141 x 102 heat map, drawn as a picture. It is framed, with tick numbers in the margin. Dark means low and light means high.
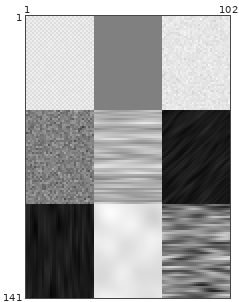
The table splits into 3 rows of 3 panels. Panel 1,1: very high, checkered, faint in contrast. Panel 1,2: middling, flat. Panel 1,3: very high, fine-grained, faint in contrast. Panel 2,1: middling, fine-grained. Panel 2,2: high, streaked across. Panel 2,3: very low, slanting up to the right, faint in contrast. Panel 3,1: very low, streaked downward, faint in contrast. Panel 3,2: very high, smooth, faint in contrast. Panel 3,3: middling, streaked across, strong in contrast.
